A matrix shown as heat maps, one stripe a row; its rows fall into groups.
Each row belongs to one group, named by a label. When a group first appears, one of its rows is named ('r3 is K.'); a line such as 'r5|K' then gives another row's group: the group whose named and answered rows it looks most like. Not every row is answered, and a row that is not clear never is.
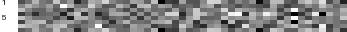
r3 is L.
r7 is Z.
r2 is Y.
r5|L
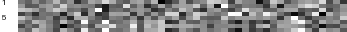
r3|Z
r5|L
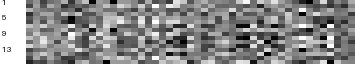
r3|L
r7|Z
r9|Y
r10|Z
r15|Y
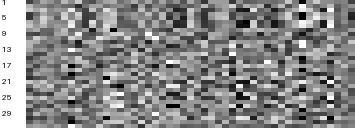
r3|Z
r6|Z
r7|Z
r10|Y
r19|Y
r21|Z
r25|Z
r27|L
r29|Y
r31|Y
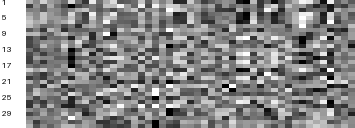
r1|Z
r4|Z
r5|Z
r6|Z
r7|L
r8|Y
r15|Y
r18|Z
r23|Y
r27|Y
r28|L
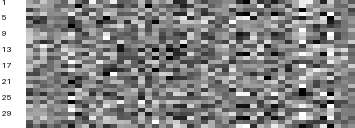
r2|L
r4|Z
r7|Y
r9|Z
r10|Z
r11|L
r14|Z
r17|L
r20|L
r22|L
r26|Y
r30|Z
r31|Y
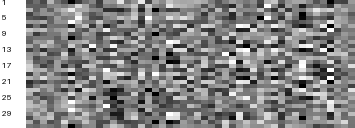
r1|Y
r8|Z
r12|Z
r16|L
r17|L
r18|Z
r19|Y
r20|Z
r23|L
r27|Z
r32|Y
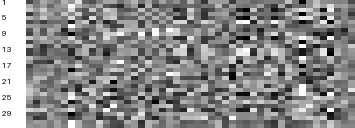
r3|Z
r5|Z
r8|Y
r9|Y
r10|Z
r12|L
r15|L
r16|L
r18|Y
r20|Y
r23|L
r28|Z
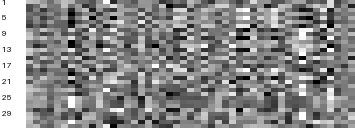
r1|Z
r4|Y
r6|Y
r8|Z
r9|L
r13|Z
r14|L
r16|L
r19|Y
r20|Z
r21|Y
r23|Z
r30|L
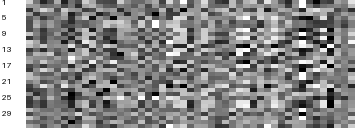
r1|L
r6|Y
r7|Y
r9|L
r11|L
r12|Z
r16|Z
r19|L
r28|L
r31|Y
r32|L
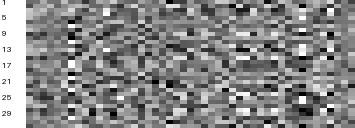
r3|Z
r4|Z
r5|L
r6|Y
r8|L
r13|Z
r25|L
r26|L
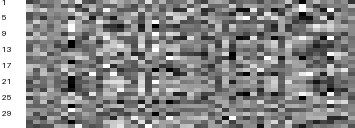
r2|L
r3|Z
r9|Y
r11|Y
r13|Y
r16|Y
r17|Z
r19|Z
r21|Y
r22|Y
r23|Y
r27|Y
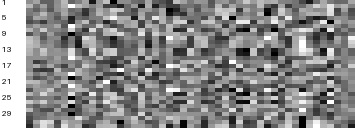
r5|Y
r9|Y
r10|L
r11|L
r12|L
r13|Z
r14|Z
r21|Z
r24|Z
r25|Y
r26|Z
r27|Y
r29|Y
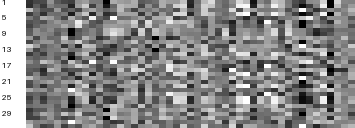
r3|L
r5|Z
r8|Y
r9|Y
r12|L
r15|Y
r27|Y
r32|L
